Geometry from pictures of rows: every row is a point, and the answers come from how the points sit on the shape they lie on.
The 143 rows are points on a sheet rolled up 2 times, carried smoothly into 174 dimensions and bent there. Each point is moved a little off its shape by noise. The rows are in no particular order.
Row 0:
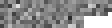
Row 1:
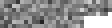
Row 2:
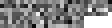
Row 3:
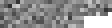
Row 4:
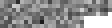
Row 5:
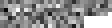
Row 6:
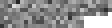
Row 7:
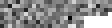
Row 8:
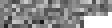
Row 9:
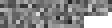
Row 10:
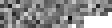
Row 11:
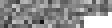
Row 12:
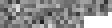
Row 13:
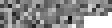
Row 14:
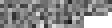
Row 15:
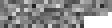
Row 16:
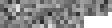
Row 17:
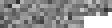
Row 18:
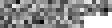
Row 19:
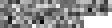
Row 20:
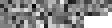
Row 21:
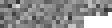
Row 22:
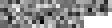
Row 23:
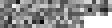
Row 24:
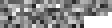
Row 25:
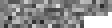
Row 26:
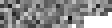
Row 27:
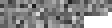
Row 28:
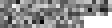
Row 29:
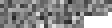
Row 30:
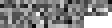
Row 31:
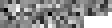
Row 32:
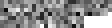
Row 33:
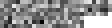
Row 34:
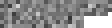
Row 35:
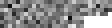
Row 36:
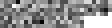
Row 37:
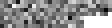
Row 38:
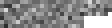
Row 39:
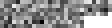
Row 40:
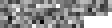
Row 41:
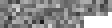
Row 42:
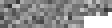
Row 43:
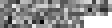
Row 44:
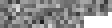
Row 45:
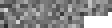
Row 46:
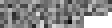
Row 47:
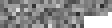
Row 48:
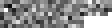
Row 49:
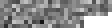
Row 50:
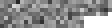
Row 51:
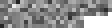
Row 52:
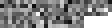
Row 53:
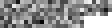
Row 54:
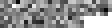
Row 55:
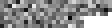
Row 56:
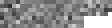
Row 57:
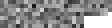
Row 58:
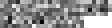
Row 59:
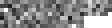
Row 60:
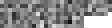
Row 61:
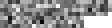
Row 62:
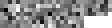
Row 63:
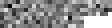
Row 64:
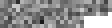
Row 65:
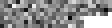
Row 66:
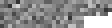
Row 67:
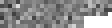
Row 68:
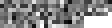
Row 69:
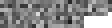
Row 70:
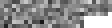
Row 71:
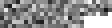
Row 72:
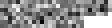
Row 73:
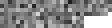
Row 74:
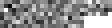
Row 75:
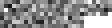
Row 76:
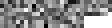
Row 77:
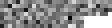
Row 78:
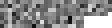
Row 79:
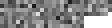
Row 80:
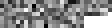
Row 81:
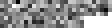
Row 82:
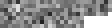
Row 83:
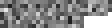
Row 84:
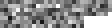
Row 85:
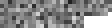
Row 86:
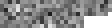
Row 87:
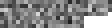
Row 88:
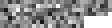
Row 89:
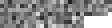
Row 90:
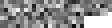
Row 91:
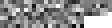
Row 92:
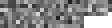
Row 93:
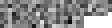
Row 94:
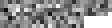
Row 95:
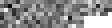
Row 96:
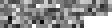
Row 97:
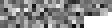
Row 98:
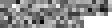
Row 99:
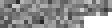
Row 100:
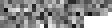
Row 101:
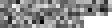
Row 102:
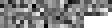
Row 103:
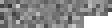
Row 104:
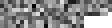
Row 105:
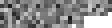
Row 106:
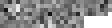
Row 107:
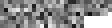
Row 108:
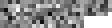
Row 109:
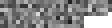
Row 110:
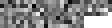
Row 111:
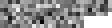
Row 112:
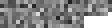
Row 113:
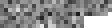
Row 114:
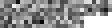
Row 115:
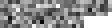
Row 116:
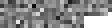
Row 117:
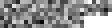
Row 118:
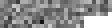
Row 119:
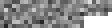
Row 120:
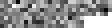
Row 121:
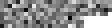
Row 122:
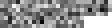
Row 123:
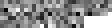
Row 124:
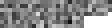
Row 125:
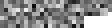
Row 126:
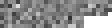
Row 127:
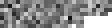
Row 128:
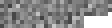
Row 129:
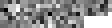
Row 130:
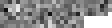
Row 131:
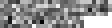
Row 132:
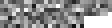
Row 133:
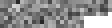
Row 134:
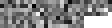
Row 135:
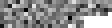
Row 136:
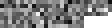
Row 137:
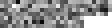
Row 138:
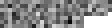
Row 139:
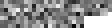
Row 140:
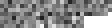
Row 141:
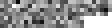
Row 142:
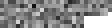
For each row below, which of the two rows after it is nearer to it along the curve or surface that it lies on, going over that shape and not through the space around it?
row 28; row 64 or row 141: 141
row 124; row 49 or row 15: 15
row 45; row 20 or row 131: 131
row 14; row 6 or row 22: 6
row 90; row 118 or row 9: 9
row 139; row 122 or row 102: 102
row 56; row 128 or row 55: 128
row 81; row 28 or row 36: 36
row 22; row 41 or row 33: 33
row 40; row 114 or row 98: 98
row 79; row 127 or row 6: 127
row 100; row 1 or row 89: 89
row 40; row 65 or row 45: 65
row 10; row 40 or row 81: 81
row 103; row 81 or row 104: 81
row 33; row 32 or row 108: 108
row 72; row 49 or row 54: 54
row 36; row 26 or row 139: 26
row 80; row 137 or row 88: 88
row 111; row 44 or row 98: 98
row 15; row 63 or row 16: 16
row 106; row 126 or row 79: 79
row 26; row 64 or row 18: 18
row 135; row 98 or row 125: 98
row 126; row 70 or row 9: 70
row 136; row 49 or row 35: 35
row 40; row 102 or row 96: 96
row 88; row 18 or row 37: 18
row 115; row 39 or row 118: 39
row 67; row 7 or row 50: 50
